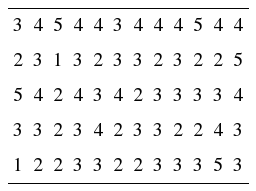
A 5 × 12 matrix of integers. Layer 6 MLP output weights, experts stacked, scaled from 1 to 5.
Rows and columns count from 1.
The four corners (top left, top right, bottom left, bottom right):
3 4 1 3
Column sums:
14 16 12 17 16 14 14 15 15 15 18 19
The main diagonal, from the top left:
3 3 2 3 3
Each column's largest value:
5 4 5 4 4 4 4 4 4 5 5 5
